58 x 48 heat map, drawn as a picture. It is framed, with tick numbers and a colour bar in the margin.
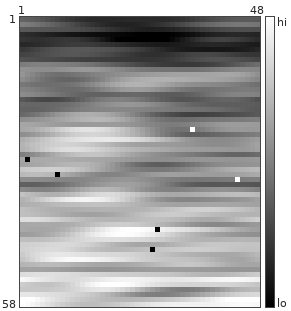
On average the colour sits 60% of the way up the scale. Six lone cells stand out: two far higher and four far lower than their neighbours. The grain runs across in streaks. There is an overall slope up to the bottom.
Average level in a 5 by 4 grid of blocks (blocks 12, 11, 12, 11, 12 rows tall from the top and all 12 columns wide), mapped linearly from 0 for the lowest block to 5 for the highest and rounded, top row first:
1001
2322
4433
4544
5545
